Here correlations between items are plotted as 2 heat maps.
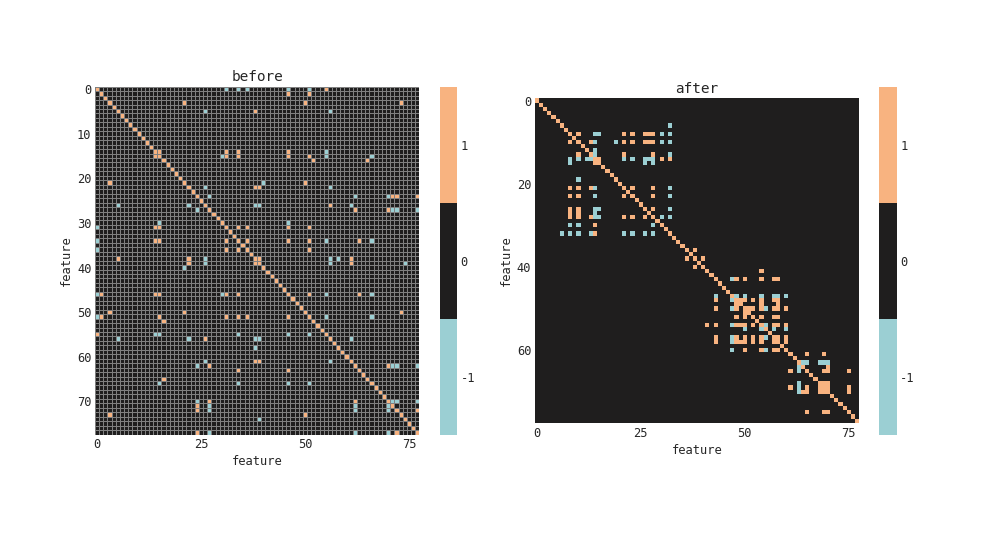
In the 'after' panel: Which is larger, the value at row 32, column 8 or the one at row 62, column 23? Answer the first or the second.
the second
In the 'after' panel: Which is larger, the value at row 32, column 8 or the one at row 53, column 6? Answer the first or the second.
the second
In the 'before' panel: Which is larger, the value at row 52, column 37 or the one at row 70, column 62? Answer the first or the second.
the second
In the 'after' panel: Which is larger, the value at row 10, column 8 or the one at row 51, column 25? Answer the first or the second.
the first
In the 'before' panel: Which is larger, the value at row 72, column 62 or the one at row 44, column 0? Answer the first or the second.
the second
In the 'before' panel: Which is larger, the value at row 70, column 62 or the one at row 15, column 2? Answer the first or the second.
the first
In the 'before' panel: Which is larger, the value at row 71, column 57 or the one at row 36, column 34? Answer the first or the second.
the second
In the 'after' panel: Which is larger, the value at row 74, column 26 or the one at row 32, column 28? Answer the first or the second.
the first
